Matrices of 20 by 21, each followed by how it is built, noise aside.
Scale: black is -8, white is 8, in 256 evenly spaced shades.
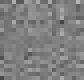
low rank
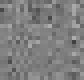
low rank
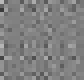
low rank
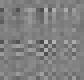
low rank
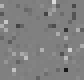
sparse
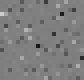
sparse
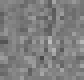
low rank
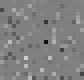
sparse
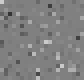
sparse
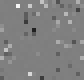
sparse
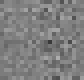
low rank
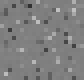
sparse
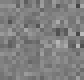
low rank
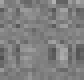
low rank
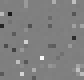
sparse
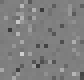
sparse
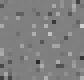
sparse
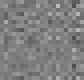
low rank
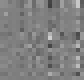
low rank
